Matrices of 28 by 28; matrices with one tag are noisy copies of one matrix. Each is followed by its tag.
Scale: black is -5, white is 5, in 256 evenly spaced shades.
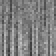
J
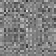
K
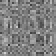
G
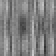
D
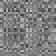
K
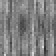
D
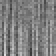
J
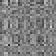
G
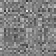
K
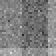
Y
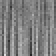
J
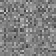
K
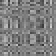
G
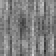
D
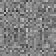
K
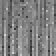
J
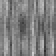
D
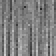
J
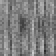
D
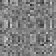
G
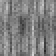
D
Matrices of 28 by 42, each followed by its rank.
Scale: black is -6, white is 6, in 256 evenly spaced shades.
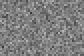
full rank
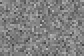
full rank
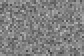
full rank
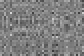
five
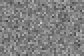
full rank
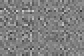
five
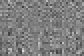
five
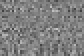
five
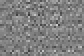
five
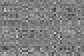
five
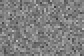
full rank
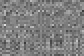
five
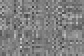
five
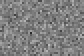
full rank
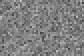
full rank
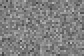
full rank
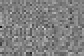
five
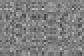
five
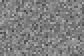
full rank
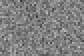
full rank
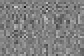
five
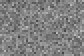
full rank
